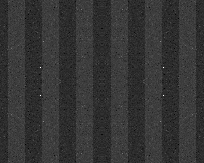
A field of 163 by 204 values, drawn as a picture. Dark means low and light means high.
Average level on the scale: 20%. Mirror symmetry: left to right and top to bottom. Stripes: upright, repeating 6 times. Slope: none.
